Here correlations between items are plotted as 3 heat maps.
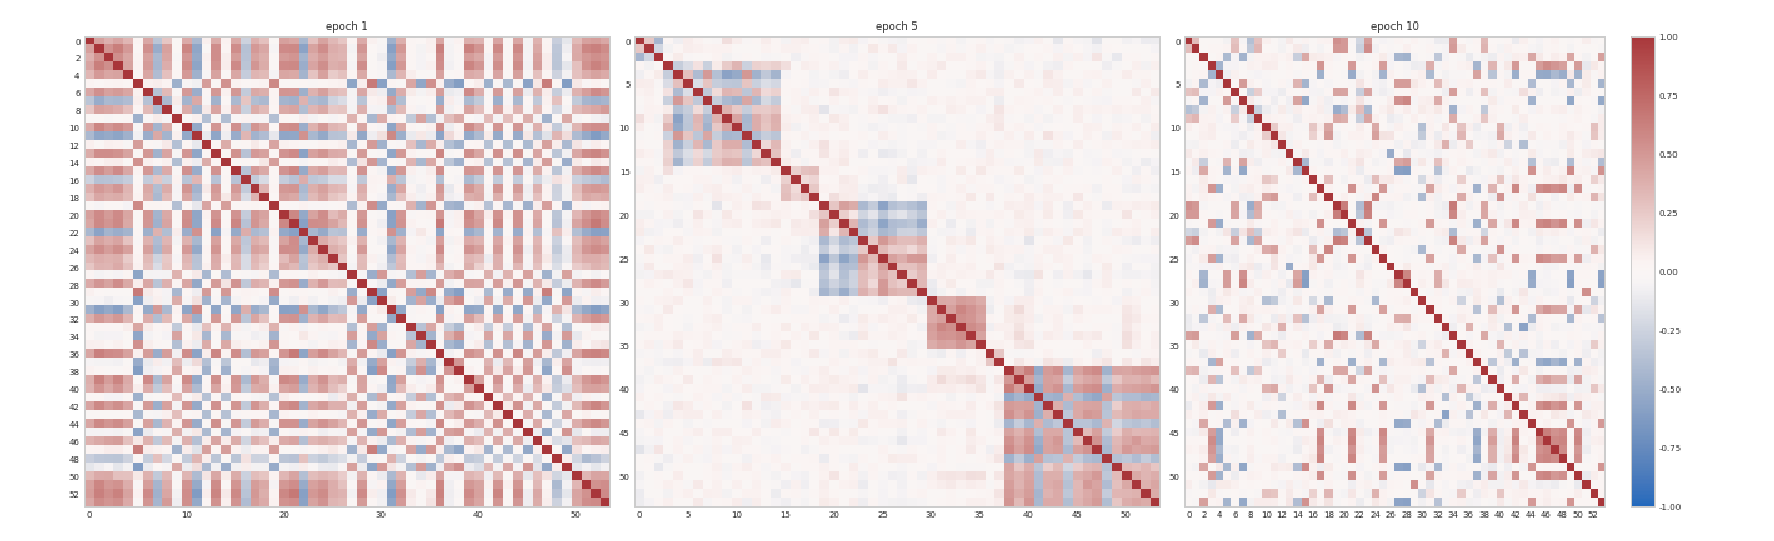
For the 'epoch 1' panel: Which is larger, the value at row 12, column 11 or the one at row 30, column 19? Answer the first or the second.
the first
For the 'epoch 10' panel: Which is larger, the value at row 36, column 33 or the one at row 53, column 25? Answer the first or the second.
the first
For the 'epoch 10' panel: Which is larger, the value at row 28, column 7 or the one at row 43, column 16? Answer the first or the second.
the first
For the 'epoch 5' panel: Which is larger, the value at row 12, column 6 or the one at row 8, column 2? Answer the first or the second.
the first
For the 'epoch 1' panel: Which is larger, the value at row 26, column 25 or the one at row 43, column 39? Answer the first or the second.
the first
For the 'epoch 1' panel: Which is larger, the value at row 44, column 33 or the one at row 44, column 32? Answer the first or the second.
the second
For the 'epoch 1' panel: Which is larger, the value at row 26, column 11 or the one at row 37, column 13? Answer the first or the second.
the second
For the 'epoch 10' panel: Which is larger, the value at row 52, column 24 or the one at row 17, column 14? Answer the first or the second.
the first
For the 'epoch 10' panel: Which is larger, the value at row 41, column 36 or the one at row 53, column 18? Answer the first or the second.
the second
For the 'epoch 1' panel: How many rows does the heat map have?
54
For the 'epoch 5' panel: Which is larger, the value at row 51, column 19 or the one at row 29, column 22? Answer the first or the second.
the first
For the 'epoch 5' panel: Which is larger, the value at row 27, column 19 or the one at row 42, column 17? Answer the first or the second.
the second
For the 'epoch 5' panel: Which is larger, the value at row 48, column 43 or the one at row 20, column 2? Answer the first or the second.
the second
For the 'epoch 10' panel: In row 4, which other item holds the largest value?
37
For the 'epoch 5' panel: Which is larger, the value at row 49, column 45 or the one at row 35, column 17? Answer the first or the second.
the first
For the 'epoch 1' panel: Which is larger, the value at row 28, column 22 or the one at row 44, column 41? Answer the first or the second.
the second
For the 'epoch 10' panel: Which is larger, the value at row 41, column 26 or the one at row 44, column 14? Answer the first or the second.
the first
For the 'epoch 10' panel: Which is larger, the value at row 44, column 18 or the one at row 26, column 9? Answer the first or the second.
the first
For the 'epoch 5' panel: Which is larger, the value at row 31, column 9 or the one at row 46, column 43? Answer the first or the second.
the second
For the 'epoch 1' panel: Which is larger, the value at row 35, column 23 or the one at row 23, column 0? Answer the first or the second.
the second
